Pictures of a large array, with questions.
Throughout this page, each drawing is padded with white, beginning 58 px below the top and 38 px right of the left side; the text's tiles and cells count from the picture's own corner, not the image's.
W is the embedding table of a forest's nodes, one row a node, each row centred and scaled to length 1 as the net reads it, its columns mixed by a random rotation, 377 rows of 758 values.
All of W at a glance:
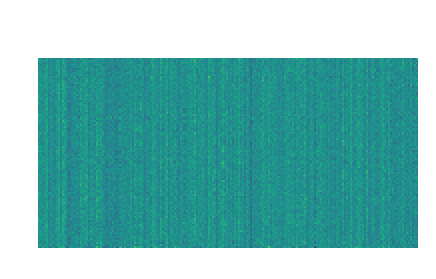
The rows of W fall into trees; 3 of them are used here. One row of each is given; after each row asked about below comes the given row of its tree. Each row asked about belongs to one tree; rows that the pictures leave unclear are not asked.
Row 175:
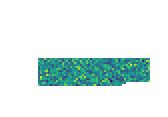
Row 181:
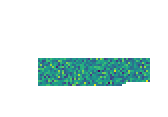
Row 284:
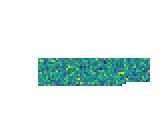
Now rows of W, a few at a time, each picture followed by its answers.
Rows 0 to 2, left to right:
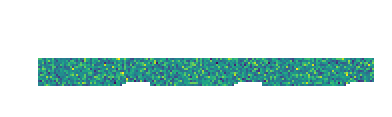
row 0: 284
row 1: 284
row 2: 284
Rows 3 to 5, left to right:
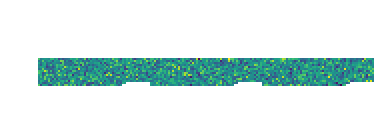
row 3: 175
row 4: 284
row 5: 181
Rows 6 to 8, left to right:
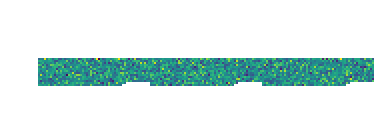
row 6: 284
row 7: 284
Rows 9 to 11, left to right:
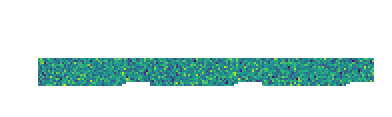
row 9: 284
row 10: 284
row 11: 181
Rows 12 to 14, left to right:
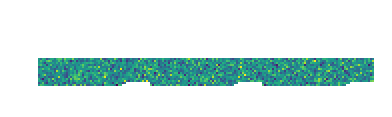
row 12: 181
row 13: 175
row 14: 175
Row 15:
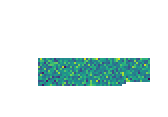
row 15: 284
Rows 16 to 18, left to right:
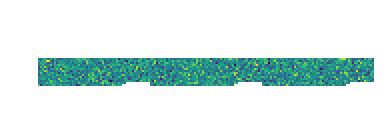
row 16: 175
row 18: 284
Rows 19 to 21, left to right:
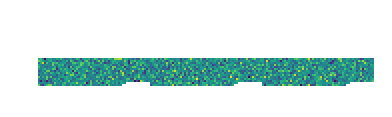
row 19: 284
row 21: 175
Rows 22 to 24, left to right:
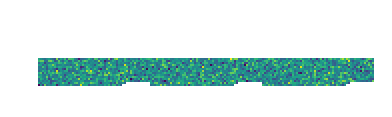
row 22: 284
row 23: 284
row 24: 284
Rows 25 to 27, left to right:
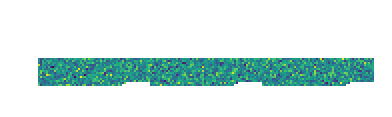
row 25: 175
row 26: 284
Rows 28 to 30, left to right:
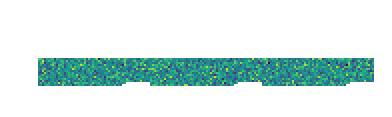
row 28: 284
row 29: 181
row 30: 284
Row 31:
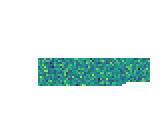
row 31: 175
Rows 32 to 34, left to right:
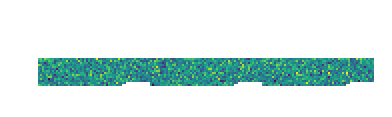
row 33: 175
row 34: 284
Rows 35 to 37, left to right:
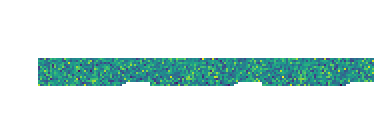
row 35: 175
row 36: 181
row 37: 181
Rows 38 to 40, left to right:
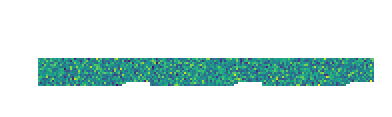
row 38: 181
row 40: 181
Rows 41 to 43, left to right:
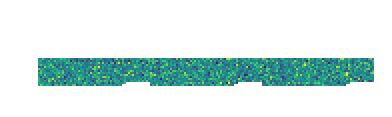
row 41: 181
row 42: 284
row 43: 284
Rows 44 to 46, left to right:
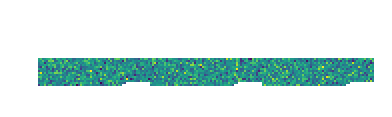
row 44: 284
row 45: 284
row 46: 181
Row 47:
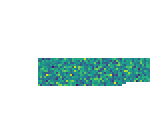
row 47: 175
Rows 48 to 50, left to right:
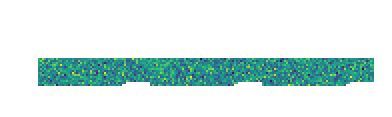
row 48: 284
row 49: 181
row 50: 175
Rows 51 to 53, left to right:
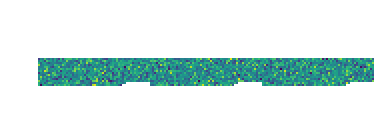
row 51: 175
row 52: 284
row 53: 284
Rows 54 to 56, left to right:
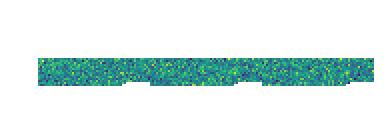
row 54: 284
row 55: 284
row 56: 284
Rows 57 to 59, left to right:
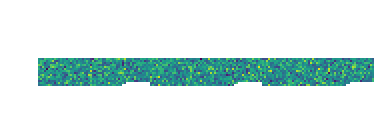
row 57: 284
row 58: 181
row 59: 175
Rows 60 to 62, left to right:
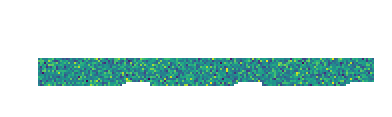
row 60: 284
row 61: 181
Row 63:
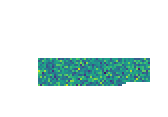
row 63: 175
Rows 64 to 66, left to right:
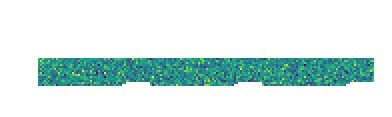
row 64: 284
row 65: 175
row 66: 175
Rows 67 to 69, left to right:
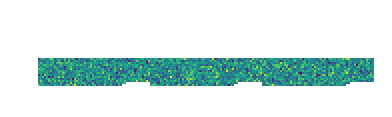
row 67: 181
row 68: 181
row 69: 284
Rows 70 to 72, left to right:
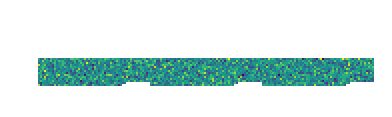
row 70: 175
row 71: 284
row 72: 284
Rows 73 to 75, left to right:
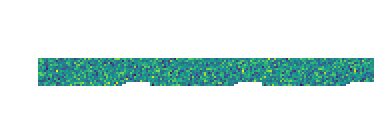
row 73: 284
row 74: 175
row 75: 175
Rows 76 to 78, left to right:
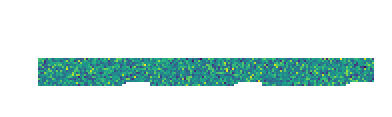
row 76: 284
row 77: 181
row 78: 284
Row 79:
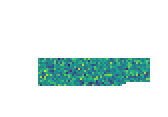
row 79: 175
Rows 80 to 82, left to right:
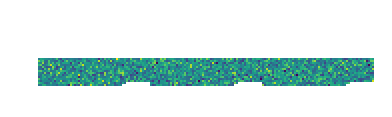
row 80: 284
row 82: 175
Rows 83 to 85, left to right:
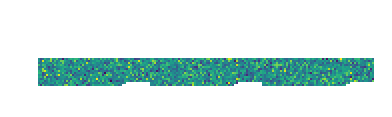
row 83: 175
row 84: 284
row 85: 284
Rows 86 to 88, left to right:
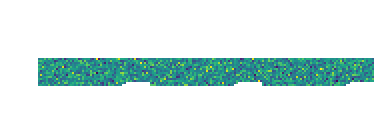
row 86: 284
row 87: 181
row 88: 175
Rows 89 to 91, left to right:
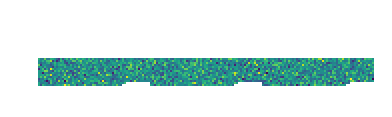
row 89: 175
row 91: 284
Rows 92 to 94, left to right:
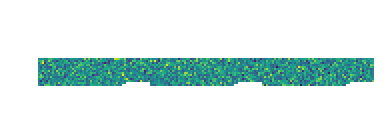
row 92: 284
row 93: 284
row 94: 175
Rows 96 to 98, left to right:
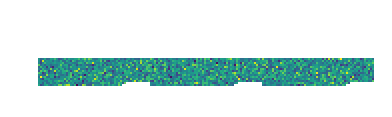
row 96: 175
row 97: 284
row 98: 284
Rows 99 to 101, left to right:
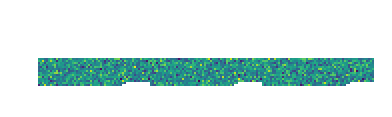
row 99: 284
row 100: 284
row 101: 175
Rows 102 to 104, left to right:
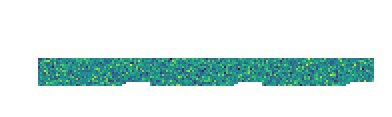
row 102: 175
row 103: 175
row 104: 175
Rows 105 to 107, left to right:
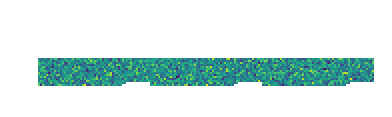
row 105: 175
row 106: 181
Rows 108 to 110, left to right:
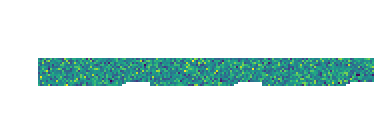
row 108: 175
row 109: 175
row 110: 284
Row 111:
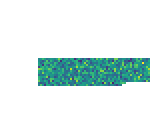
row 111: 181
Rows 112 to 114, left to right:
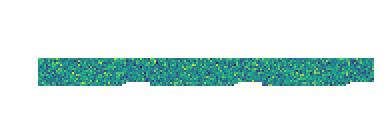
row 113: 284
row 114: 284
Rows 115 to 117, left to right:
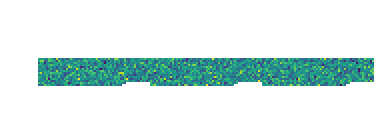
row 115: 284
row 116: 181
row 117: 181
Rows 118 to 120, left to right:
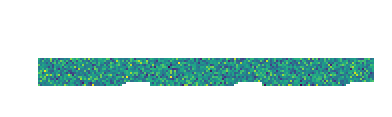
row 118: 175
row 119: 181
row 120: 175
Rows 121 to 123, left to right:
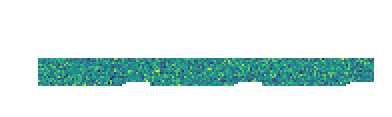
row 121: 181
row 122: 175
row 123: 284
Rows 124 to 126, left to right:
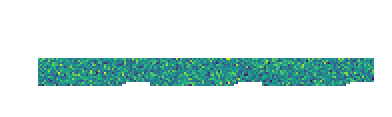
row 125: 284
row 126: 284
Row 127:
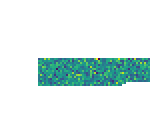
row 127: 284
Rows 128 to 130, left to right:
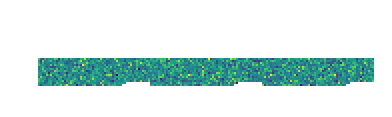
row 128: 175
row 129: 284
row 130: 175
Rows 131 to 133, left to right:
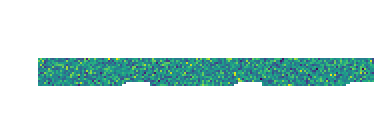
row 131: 284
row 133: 175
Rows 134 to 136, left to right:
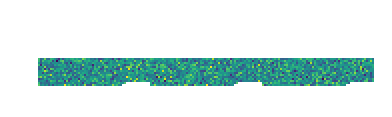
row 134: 175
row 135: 181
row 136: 175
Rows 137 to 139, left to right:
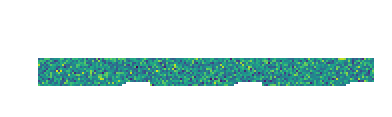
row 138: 175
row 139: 284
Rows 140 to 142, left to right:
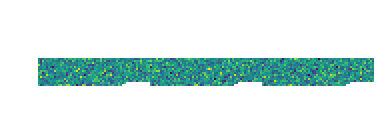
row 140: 175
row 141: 175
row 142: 175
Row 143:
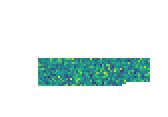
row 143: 181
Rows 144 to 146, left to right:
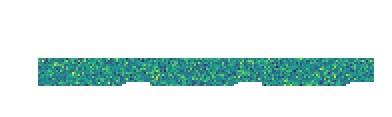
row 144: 284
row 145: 175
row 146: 175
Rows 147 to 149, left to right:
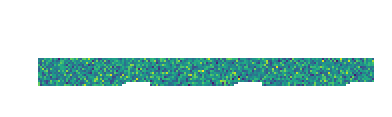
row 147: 175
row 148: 284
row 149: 284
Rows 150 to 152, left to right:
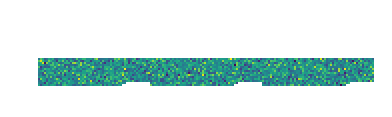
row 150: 284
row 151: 284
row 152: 181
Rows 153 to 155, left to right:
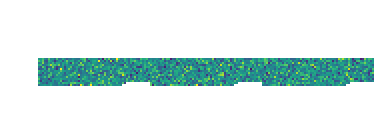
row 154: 175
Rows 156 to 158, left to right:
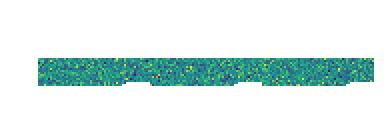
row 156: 284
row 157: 175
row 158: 181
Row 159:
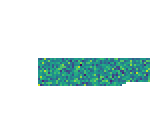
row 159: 175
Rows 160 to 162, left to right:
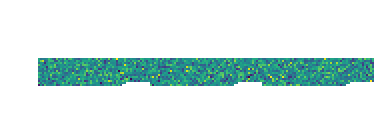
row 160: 284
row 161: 175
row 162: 181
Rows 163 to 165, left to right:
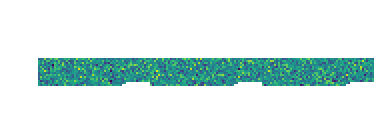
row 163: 175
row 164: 175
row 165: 175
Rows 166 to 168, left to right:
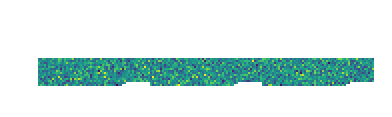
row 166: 181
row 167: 175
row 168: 284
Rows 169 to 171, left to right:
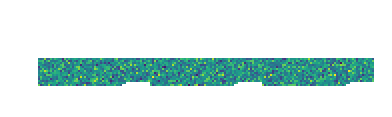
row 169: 175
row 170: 175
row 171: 175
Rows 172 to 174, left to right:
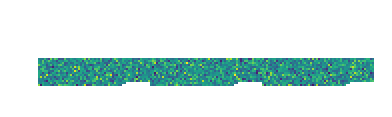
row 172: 175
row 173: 284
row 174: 175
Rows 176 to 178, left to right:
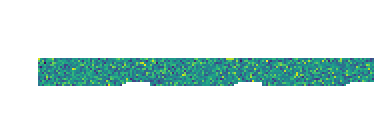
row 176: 284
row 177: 284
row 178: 284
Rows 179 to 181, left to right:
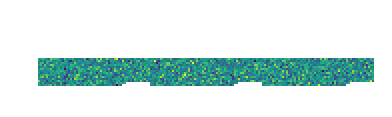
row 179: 181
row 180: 284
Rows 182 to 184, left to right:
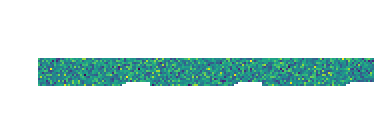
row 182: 175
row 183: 175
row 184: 284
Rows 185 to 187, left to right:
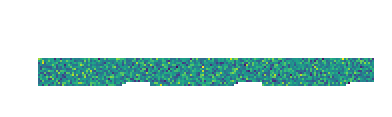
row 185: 284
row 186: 284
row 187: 284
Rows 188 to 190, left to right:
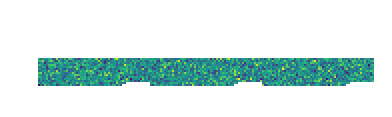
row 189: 284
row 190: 175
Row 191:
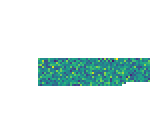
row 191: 284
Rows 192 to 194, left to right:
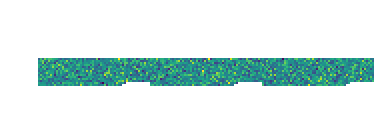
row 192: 284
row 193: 284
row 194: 175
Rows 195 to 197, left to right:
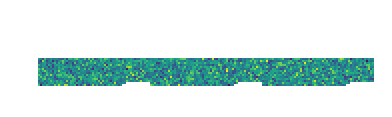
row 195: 175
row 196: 181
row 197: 284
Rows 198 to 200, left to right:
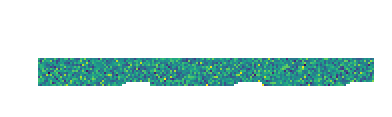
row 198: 175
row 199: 181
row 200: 175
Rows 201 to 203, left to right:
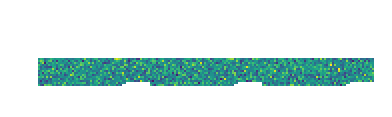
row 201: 284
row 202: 284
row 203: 181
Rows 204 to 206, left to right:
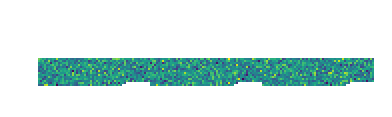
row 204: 284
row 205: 284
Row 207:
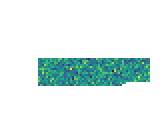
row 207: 181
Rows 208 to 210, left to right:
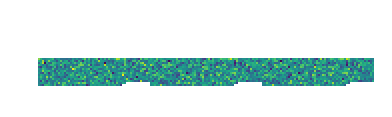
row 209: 284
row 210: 284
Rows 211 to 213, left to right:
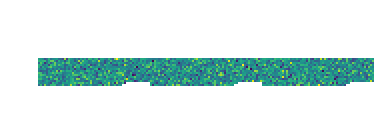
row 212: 175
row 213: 181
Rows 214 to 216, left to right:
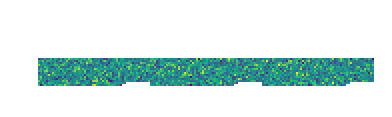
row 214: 175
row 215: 284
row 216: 284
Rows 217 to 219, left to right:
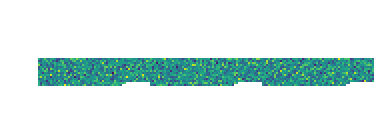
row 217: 175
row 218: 284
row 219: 284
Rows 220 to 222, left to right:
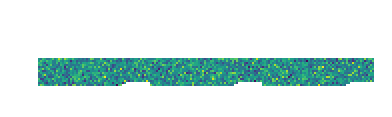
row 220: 181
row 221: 284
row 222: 181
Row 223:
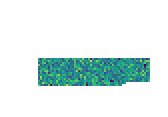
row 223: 175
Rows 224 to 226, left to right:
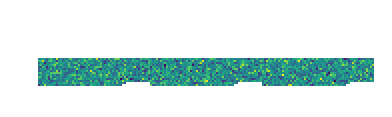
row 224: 284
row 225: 175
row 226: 175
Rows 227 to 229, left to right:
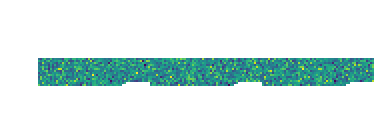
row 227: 175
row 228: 181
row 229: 175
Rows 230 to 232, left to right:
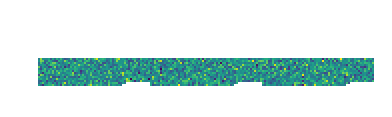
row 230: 284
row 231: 175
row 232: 284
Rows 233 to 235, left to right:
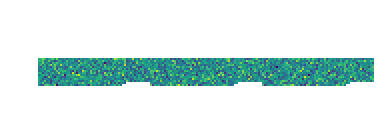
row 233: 284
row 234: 175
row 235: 175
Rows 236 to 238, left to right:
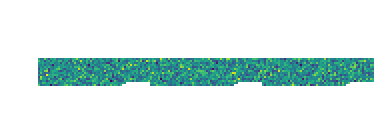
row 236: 175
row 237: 284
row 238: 175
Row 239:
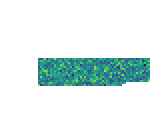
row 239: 175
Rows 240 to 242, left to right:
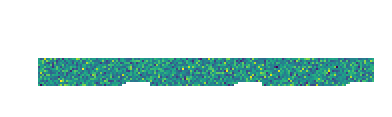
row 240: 175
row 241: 181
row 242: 175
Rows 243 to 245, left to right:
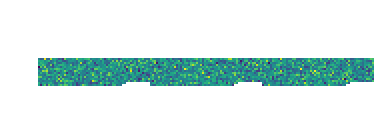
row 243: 175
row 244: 284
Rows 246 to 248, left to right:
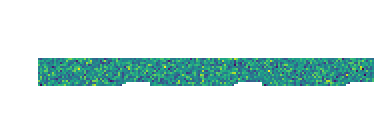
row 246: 175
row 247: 284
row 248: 175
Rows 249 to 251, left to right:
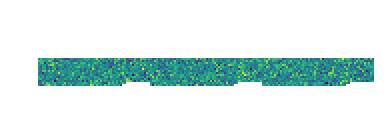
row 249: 284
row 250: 175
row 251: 284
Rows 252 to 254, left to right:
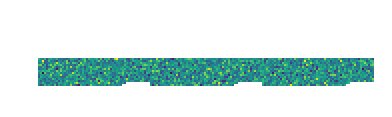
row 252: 284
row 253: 175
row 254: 175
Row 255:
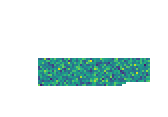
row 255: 175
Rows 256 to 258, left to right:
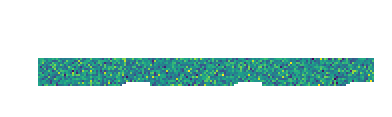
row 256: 284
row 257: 175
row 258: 181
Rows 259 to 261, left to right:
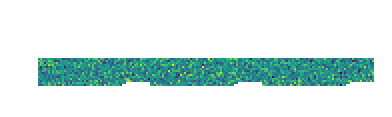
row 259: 284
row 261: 181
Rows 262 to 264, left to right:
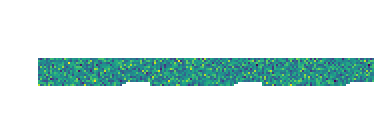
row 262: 175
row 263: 175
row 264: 175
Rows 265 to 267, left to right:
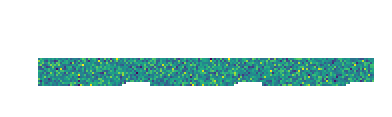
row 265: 284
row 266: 284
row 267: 175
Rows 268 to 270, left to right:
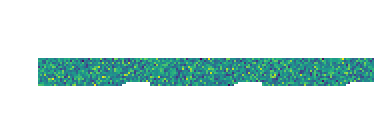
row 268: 181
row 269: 181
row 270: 284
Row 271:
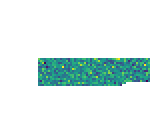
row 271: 284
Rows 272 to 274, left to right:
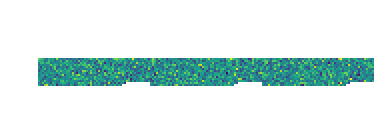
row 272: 284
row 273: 284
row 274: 284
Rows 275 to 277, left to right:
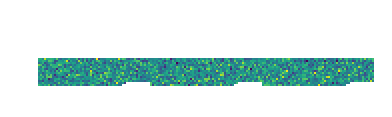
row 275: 284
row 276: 175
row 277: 181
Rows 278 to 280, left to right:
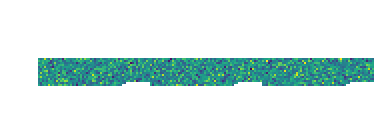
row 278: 175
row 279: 175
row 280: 284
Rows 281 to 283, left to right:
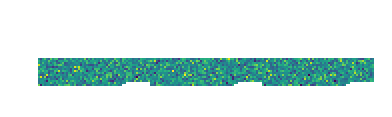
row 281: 175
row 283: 175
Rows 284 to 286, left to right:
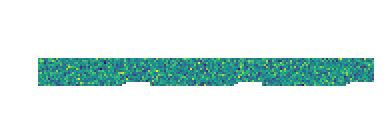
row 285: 175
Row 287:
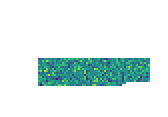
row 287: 175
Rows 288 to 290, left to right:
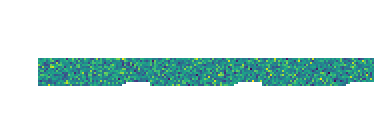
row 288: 284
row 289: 175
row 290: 175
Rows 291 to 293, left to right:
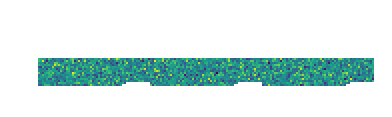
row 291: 284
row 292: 175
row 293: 284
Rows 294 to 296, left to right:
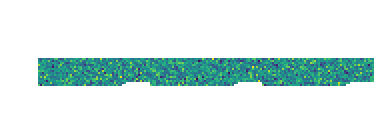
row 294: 175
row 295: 181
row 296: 175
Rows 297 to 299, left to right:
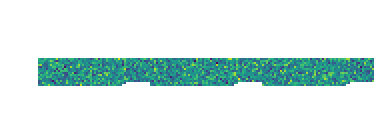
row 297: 284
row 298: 284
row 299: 284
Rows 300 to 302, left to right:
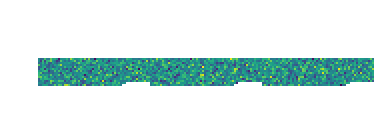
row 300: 175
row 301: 284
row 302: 181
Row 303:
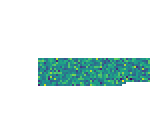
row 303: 284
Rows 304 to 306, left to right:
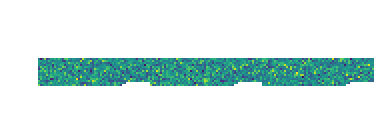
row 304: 175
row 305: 175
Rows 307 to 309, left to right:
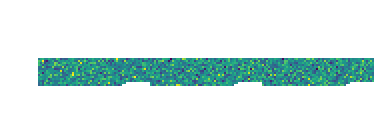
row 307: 284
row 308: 175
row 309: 175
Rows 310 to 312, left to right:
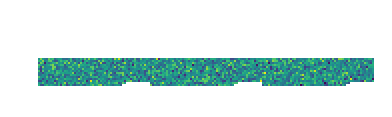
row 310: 284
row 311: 175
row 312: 284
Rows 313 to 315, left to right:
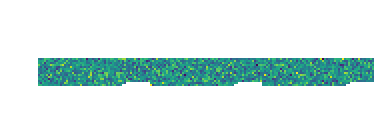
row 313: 284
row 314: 175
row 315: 284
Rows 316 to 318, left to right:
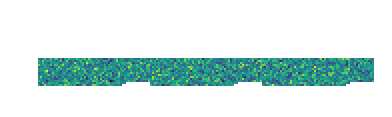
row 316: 175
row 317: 175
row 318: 284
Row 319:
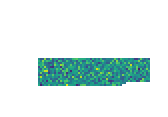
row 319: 175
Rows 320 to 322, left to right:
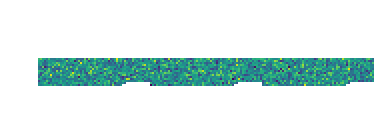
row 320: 284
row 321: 284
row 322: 284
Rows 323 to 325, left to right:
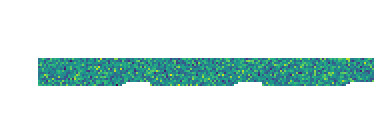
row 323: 181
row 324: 175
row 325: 284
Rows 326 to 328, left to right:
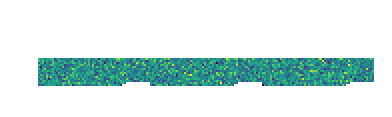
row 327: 284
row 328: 284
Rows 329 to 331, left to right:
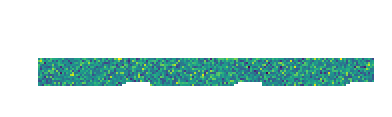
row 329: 284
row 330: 284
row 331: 284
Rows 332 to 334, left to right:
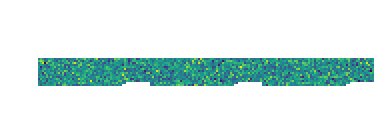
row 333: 175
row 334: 284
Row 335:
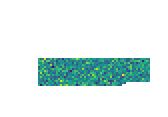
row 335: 175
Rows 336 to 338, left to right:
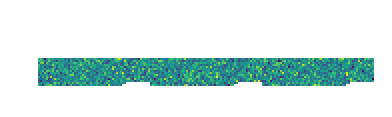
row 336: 284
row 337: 181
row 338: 284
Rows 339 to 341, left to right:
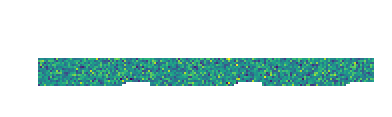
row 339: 284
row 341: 175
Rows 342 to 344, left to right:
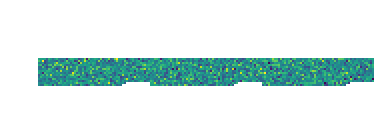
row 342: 284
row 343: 181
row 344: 284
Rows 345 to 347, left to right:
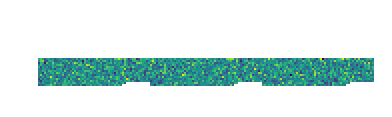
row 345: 284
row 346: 284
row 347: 284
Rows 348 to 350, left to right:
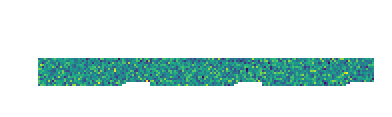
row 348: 181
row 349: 181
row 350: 284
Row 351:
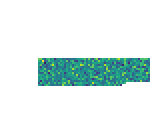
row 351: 284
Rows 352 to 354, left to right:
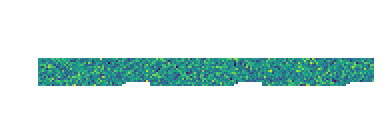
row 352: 181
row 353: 284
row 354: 175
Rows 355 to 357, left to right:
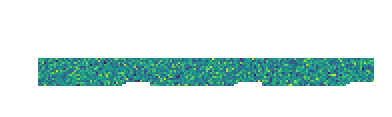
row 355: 284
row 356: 181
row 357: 175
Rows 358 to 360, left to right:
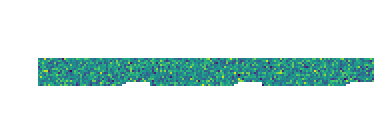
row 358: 175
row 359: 284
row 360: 284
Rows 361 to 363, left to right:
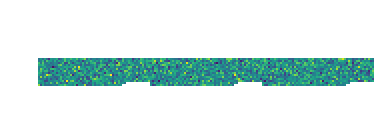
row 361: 175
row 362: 284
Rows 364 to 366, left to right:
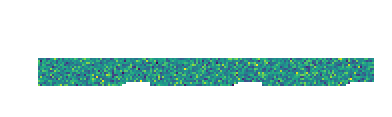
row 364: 175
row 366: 284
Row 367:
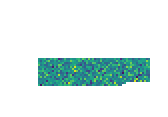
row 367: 175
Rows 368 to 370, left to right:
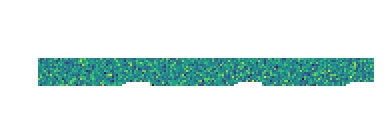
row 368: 175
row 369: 175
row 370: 175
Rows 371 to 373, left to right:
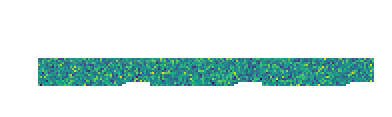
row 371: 175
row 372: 284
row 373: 181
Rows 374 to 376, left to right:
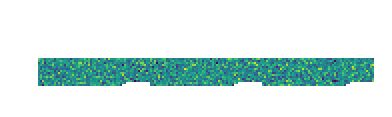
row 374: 284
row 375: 284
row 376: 175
